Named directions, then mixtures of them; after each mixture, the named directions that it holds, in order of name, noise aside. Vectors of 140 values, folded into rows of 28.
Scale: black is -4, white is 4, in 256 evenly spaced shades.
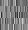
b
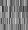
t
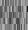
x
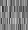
t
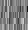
b, t, x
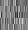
b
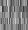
t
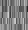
t, x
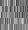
b, t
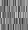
b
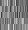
b, t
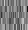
b, x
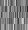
b, t, x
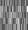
x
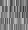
b, t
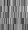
b, t, x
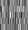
b, t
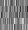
b, t, x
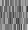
x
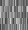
b, x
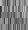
b, t, x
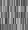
b, t, x
